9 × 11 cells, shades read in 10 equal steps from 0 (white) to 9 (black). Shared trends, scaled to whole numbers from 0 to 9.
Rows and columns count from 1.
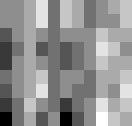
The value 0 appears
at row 9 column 9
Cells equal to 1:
6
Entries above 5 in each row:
0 0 1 3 2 0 1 2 4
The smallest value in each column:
4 4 2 1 4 2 3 4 0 2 1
